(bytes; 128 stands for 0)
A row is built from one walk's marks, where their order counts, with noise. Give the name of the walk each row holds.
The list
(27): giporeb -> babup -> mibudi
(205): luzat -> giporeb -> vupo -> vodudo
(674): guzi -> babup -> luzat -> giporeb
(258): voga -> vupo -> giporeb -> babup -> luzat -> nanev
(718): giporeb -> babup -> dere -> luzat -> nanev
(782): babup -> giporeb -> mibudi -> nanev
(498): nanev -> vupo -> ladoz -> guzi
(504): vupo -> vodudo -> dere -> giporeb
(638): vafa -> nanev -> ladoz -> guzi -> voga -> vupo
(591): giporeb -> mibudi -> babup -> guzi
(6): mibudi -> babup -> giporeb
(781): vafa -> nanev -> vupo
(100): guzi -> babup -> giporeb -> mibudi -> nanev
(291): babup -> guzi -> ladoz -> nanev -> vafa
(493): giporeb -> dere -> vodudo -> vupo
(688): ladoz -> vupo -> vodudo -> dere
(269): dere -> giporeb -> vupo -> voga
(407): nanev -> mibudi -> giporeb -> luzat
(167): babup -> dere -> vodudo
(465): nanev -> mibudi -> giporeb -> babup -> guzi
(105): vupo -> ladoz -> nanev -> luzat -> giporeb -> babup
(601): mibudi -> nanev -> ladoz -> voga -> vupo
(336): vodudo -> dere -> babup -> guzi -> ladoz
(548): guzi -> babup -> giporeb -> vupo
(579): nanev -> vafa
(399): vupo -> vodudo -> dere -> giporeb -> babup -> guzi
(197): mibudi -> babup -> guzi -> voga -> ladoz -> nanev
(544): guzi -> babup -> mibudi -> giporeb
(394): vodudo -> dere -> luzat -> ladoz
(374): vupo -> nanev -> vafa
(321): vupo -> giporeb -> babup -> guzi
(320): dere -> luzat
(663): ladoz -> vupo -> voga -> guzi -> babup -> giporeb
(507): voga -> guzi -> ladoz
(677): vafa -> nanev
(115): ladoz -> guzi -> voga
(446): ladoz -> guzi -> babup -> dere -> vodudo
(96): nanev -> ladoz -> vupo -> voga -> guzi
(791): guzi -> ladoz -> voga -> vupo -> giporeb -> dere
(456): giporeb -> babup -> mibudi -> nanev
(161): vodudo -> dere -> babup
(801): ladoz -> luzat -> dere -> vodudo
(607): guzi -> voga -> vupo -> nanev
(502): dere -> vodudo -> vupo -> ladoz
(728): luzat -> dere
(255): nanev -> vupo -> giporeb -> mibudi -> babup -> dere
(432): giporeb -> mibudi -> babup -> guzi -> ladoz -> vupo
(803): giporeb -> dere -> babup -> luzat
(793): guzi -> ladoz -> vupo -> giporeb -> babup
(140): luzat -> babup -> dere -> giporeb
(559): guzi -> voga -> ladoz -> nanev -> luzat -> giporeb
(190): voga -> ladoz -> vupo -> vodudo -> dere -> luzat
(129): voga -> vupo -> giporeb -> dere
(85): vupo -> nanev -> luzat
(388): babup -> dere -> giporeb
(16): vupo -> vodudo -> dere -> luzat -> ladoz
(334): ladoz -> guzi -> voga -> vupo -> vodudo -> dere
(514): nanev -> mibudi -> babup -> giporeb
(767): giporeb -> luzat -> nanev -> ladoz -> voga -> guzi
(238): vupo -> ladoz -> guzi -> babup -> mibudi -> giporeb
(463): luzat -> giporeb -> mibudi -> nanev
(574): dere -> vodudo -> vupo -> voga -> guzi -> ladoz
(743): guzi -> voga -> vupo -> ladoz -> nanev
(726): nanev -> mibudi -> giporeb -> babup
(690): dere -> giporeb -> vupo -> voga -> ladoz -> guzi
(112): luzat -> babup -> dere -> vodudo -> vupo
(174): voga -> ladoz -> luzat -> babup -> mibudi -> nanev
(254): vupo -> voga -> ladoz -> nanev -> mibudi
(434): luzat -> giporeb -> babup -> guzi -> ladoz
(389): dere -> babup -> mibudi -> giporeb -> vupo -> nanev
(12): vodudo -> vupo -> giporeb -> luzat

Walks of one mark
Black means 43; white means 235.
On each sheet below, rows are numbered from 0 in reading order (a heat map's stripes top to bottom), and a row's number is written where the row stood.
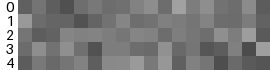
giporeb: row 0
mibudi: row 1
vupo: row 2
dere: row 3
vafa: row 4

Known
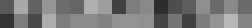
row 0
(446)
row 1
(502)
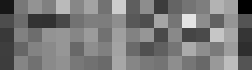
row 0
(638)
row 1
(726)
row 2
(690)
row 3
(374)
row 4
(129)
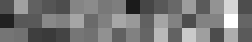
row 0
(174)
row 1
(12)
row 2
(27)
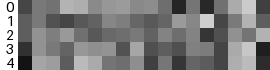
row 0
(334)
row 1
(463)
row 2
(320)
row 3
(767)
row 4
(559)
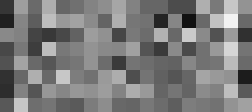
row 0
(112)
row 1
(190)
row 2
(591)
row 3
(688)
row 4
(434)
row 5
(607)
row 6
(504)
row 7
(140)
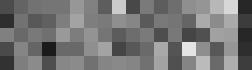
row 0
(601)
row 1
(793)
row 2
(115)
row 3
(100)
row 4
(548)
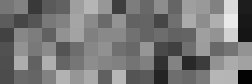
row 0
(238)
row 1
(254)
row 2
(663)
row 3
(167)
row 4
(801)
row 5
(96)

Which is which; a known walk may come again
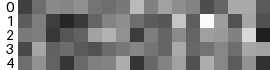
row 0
(269)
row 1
(456)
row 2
(238)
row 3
(803)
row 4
(544)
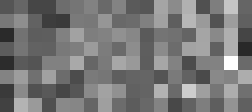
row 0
(407)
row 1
(6)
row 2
(793)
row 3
(321)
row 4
(12)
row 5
(728)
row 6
(389)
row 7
(674)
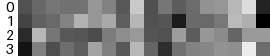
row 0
(601)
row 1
(96)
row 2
(718)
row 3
(105)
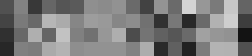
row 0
(255)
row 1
(334)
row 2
(607)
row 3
(574)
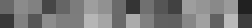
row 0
(197)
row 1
(399)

